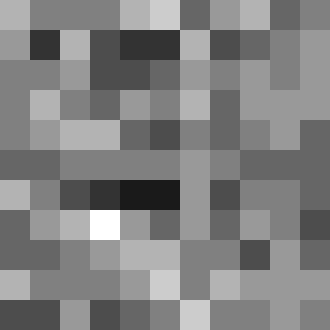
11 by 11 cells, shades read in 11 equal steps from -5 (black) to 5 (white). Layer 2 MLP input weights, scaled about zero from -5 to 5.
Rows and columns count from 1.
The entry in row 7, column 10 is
0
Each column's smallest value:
-2 -3 -2 -3 -4 -4 -1 -2 -2 -1 -2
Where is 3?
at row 1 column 6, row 10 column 6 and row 11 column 7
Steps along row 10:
down same same up up down up down same same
